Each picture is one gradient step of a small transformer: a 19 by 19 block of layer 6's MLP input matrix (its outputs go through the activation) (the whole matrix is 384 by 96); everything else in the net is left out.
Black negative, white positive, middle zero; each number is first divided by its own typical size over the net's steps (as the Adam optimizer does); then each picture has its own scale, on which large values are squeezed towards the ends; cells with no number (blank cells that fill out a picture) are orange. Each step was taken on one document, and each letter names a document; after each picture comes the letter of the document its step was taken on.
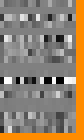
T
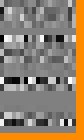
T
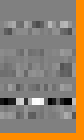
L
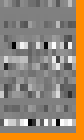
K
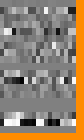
T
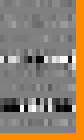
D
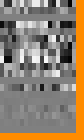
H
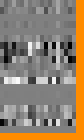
K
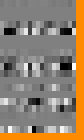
L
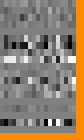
K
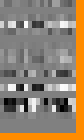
L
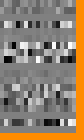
K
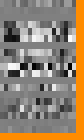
H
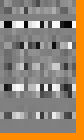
H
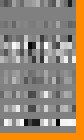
K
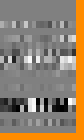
D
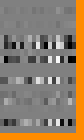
K
